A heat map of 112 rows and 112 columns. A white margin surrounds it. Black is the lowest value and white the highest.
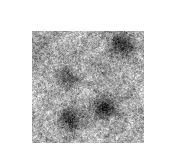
Odd rows or columns: none. Mirror symmetry: none. Dips: four. Grain: blotchy.
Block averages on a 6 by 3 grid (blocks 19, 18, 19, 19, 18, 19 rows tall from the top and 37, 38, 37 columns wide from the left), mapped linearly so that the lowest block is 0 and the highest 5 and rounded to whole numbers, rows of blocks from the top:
4 5 1
4 4 3
3 3 5
5 3 4
3 0 3
4 4 5
